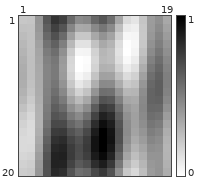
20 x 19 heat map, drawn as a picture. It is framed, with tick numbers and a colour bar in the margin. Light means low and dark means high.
No lone cell stands out from its neighbours. Stripes running up and down repeat 3 times from left to right. The ninth with the highest average is the bottom middle.
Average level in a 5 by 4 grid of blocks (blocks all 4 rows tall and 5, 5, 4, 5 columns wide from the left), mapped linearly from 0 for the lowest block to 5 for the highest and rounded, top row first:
2211
2002
2233
2452
2541
